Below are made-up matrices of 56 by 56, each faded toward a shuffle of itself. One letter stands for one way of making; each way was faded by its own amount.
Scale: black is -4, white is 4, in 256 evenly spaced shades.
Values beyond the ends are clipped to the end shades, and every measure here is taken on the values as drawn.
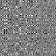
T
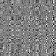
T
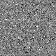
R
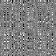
T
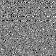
R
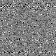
R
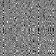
T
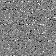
R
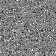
R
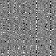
T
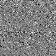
R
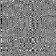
T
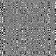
T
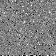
R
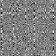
T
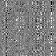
T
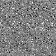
R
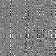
T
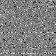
R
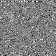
R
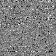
R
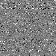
R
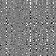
T
